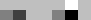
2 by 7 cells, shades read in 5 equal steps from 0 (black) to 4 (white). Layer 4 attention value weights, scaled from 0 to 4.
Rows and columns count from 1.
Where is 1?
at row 2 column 2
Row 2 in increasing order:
0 1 2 2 3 3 3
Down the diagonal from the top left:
3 1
